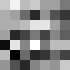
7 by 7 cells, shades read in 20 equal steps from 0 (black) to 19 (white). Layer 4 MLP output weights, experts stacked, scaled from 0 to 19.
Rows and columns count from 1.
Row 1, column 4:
15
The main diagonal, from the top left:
15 12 14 9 9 8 15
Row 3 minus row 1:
-2 -5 0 2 5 0 -1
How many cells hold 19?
1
